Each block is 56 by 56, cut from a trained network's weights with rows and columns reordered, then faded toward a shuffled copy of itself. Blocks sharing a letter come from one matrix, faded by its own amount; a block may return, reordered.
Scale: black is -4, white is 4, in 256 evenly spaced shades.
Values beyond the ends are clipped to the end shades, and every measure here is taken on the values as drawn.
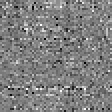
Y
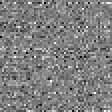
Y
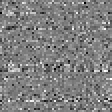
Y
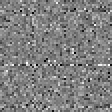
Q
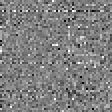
Q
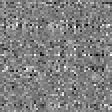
Y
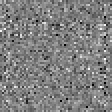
Q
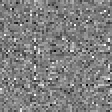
Q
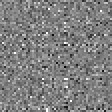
Q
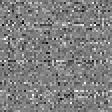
Y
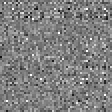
Q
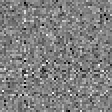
Q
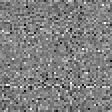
Q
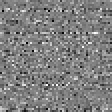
Y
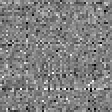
Q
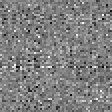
Q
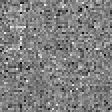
Q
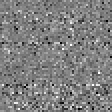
Y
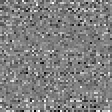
Y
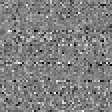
Y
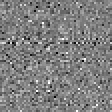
Q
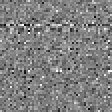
Q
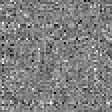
Q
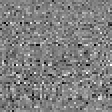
Y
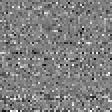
Y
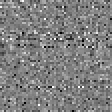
Y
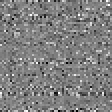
Y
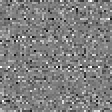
Y
